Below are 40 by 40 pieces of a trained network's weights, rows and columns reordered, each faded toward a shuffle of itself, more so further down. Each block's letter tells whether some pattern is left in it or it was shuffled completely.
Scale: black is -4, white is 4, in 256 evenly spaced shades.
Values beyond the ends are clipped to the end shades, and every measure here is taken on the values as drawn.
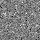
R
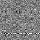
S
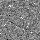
R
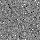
R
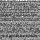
S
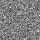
R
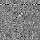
S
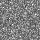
R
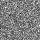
R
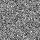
R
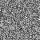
R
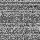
S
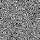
S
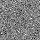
R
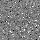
R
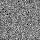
R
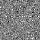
S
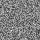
R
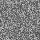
R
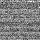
S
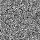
R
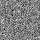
R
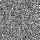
R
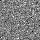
R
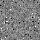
S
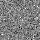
R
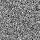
R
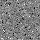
R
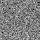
R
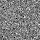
R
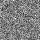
R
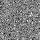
R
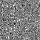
S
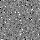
S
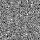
S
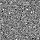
R
